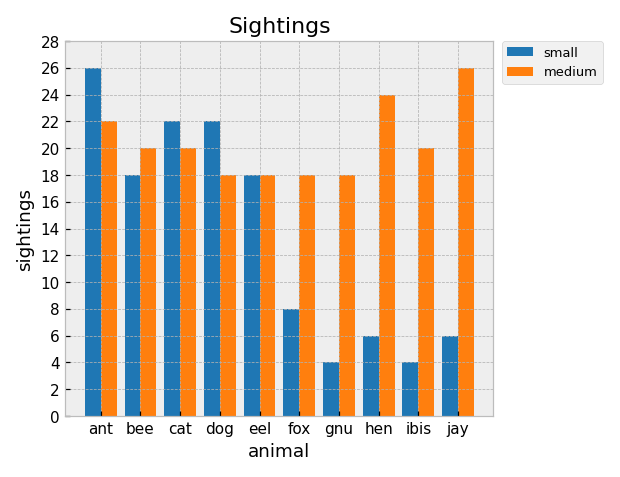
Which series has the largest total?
medium
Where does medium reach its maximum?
jay
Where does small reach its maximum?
ant
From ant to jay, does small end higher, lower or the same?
lower
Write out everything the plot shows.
Title: Sightings
x-axis: animal, ticks ant bee cat dog eel fox gnu hen ibis jay
y-axis: sightings, ticks 0 2 4 6 8 10 12 14 16 18 20 22 24 26 28
Legend: small, medium
Values:
small: 26 18 22 22 18 8 4 6 4 6
medium: 22 20 20 18 18 18 18 24 20 26
